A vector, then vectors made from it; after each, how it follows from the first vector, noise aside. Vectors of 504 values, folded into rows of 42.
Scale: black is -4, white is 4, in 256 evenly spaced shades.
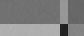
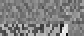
sign-scrambled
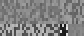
sign-scrambled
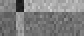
reversed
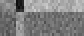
reversed
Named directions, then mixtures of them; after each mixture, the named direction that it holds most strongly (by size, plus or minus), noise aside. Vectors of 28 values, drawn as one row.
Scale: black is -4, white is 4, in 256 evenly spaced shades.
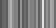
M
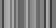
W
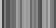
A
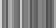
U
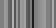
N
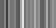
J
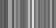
N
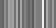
M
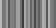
J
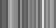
M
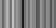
W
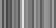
J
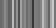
N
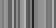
N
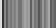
A
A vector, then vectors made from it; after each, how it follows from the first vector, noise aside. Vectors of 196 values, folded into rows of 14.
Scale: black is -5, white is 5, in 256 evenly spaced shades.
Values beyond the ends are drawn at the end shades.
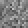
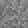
shrunk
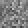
copied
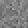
shrunk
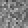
reversed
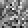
scaled up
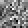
scaled up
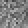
reversed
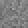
shrunk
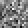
scaled up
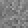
shrunk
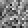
scaled up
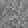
shrunk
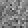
copied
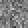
sign-scrambled
